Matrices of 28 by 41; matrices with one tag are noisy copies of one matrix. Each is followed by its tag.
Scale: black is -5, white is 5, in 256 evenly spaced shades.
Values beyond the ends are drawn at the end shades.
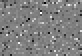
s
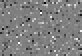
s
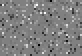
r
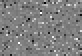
s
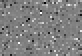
s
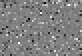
s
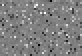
r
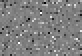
s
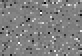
s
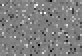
r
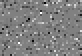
s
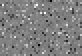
r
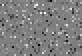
r
